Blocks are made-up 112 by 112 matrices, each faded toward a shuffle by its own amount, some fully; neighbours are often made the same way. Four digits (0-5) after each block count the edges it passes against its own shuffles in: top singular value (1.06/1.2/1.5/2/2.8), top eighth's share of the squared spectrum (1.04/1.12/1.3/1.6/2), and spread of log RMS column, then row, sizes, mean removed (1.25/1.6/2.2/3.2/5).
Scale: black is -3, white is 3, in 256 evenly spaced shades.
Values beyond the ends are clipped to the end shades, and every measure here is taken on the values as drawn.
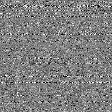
2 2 0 4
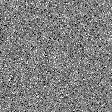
0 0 0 0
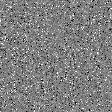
1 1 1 0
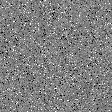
0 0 0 0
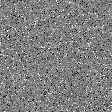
0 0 0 0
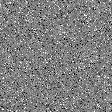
0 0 0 0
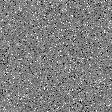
0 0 0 0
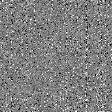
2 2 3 1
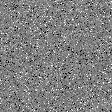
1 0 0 0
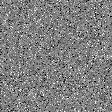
0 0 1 0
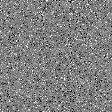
1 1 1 1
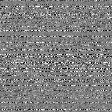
2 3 0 5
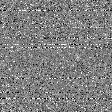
2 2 0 3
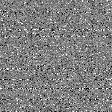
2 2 0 3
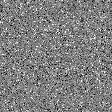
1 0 0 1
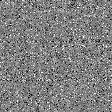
1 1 0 2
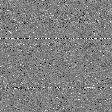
3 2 0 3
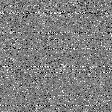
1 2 0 3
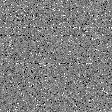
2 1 0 2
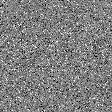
0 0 0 1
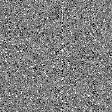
1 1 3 0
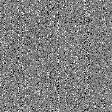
1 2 3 0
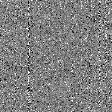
2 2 3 0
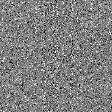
1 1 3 0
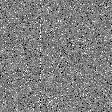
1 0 1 0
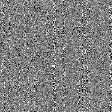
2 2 4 0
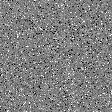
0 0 0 1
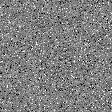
0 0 0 0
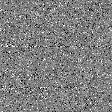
1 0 0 2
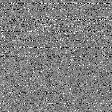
2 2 0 3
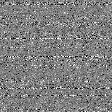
2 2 0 4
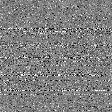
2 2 0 4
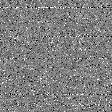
2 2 0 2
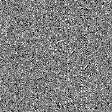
1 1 3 0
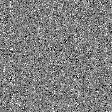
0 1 2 0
